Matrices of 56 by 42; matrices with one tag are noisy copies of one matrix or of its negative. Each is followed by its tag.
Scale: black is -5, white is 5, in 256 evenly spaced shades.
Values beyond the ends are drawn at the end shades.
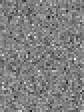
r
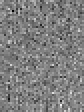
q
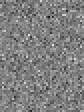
r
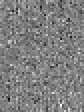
q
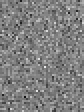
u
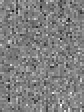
q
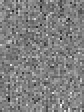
q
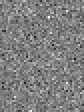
r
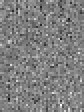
q
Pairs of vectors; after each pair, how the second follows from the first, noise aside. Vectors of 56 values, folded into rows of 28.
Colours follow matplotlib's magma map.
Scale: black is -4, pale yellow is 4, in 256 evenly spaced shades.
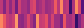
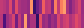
shuffled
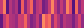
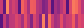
sign-scrambled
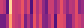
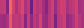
shrunk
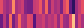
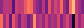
negated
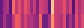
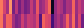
negated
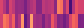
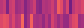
shrunk
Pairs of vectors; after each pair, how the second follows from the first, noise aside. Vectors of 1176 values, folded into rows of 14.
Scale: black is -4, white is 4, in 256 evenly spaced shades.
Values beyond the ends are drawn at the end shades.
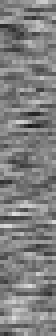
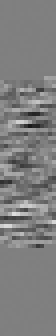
partly zeroed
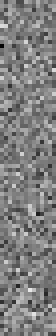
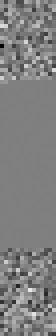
partly zeroed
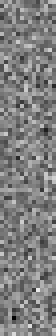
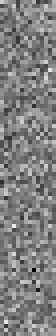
shuffled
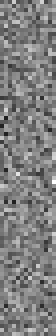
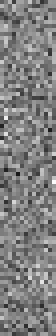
sign-scrambled
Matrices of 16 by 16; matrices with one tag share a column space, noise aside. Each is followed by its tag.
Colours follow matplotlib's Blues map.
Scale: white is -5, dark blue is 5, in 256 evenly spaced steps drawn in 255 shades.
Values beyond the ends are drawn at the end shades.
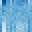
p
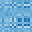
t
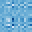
t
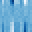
p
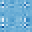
t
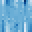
p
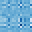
t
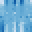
p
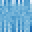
p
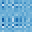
t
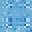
t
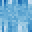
p
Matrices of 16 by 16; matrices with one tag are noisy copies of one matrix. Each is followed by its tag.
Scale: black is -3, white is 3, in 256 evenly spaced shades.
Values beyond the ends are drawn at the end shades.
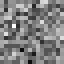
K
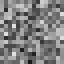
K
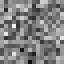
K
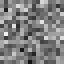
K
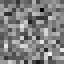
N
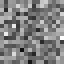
K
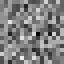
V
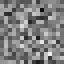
N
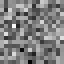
K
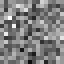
K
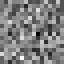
V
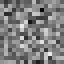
N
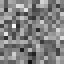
K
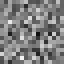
V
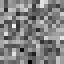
K
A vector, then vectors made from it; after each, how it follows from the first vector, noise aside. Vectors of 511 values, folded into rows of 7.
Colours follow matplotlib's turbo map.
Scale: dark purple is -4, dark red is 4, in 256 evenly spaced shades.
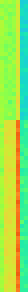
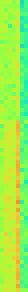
shrunk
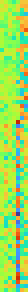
sign-scrambled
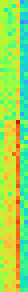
copied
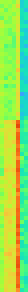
copied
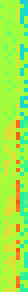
partly zeroed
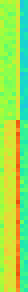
copied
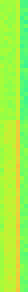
shrunk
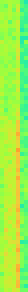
shrunk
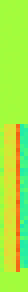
partly zeroed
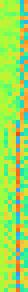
sign-scrambled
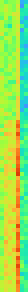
copied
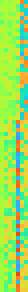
sign-scrambled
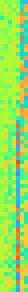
sign-scrambled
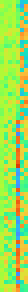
sign-scrambled
